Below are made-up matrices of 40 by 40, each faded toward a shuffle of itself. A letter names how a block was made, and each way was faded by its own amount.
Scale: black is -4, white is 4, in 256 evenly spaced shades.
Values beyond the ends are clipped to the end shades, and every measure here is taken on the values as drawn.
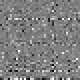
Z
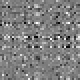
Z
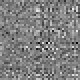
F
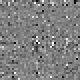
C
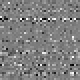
Z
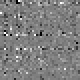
C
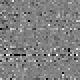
C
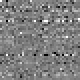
Z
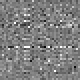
Z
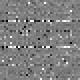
Z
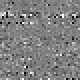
C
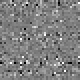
C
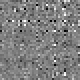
C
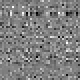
Z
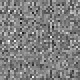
F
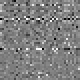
Z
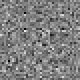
F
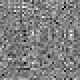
F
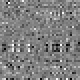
Z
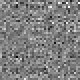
F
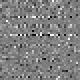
Z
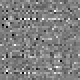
Z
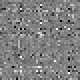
C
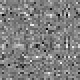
F
